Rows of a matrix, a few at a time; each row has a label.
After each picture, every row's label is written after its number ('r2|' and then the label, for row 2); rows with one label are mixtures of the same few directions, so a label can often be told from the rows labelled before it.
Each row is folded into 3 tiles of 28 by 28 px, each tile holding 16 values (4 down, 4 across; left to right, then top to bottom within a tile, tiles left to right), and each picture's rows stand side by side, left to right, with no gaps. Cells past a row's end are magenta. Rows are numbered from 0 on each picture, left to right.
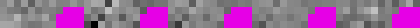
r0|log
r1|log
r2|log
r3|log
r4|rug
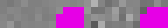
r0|log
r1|log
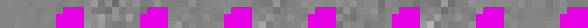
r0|log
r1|log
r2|log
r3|log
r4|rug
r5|log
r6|rug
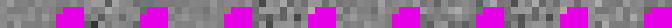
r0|log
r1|log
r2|rug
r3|log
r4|rug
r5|rug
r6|log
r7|log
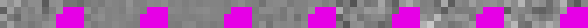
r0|rug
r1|rug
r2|rug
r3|log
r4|rug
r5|log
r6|rug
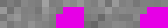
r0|rug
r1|log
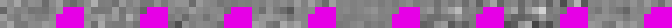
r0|rug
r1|log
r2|log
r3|rug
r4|rug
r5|rug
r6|rug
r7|rug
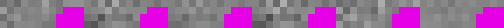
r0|rug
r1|log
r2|log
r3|log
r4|rug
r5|log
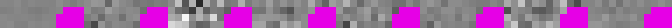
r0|rug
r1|log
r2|log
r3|rug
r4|log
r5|log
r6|rug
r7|log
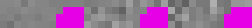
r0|log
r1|rug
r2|rug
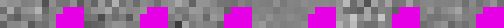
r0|rug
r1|log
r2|log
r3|log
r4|log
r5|rug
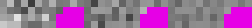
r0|log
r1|log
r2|log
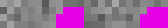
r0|rug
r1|log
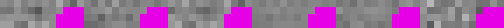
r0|rug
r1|log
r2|rug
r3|log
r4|rug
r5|log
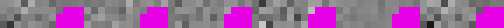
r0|log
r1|rug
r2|log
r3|log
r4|rug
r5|log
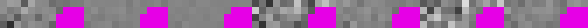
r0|log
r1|rug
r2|log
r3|rug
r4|log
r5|rug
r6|rug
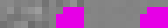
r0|rug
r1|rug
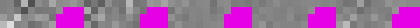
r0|log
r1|rug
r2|rug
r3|log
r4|log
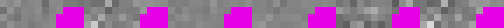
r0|rug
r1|log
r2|rug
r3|log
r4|rug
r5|log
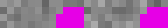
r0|rug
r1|rug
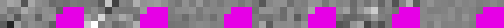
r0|log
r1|log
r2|log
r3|log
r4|rug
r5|log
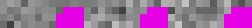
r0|log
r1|rug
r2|rug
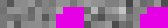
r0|log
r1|rug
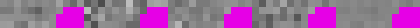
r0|rug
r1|rug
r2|log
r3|log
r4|rug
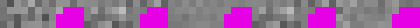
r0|log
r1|rug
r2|log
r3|rug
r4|rug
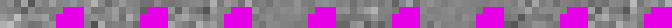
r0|log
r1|log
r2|rug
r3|rug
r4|rug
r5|log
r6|log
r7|rug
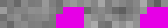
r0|rug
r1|rug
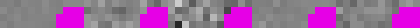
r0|rug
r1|rug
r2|log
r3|log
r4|rug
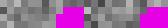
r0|rug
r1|rug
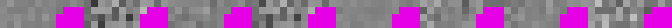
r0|log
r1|log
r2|rug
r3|log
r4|rug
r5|rug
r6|rug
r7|log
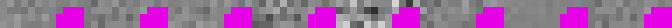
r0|log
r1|log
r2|rug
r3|log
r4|rug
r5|rug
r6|rug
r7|log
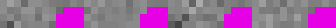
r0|log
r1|rug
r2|log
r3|log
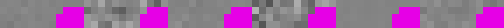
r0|log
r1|rug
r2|log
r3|rug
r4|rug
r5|rug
